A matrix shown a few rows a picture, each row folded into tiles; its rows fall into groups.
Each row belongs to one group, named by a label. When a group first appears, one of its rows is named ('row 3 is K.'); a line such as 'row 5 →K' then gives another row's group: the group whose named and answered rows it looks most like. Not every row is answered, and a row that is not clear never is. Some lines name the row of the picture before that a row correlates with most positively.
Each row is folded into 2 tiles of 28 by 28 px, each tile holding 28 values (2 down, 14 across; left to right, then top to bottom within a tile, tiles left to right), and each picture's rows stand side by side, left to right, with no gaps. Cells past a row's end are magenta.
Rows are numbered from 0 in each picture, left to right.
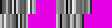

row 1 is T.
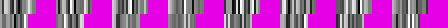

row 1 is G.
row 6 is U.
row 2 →T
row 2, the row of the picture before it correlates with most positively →1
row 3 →T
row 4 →T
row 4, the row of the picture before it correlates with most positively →0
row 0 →G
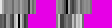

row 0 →T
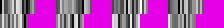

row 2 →T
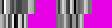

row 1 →G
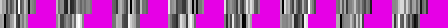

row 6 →T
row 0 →T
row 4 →G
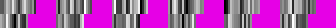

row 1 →G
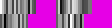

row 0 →T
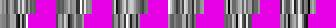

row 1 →U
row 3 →T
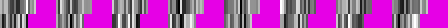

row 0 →G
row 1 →G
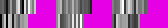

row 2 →U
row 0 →U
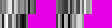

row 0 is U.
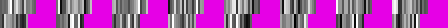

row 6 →T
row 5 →G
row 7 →T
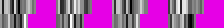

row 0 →G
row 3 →U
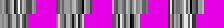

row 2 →G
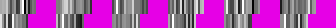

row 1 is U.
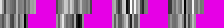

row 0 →T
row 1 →U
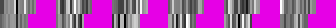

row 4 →G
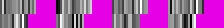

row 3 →G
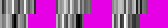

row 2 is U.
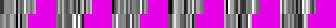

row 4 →G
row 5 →G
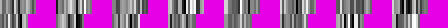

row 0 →G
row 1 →U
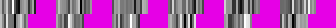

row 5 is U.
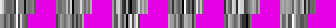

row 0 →T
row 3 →T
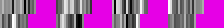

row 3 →T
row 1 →U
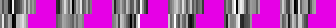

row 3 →U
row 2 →G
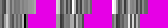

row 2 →T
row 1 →T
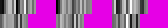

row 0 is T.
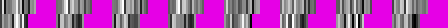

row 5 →U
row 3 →U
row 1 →U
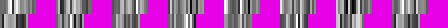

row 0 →U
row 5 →T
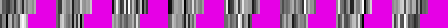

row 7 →U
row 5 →U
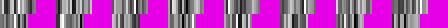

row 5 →U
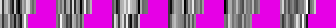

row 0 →G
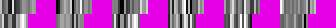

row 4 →T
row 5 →T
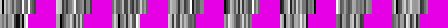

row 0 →G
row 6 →T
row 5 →T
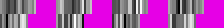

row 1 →G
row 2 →U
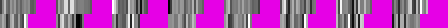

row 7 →U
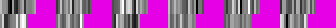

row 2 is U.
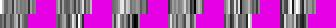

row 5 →U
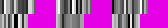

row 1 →T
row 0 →G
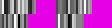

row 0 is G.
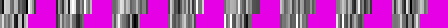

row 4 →U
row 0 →G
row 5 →T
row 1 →U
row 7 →G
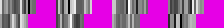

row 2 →T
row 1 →U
